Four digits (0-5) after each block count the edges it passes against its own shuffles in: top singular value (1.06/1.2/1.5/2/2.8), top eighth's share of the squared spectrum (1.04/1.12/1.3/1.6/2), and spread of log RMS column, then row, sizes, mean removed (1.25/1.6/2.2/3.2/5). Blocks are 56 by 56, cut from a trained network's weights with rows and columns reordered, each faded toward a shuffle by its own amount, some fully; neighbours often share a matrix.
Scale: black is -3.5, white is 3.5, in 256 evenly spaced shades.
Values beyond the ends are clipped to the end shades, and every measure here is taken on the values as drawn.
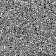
0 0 0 0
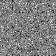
2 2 0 1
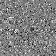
2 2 0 2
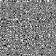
3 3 1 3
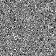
2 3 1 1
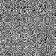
3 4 1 1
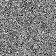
0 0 0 0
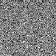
2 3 1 2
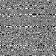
4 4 0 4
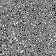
0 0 0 0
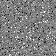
1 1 0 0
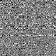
3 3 0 3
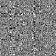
3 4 2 2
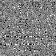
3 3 0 1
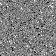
0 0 0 0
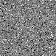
1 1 0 0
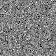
0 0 0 0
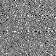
2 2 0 2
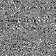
2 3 1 2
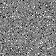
1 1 0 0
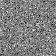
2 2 0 1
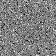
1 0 0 0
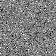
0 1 0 0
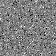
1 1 0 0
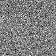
2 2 1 0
